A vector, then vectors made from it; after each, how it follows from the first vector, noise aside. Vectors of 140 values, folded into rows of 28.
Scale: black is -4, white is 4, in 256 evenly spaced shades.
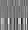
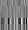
negated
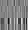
negated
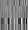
negated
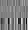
negated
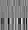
negated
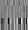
negated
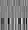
negated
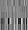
negated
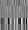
negated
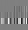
partly zeroed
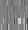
partly zeroed
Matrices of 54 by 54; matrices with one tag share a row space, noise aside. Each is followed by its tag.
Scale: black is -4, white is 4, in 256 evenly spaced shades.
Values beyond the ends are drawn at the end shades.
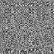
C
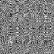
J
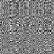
J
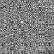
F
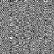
J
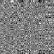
F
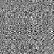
C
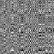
F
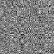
F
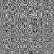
C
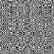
J
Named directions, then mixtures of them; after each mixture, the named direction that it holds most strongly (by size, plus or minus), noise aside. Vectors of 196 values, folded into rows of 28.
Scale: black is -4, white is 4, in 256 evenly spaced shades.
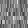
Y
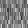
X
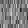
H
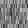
H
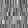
Y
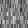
Y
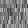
X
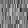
H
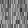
H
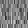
H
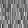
X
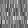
Y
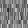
X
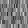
Y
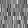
Y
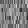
H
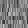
Y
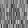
H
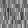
X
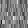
Y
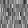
X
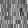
H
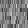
H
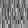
X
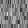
H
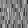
X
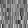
X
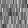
H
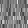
Y
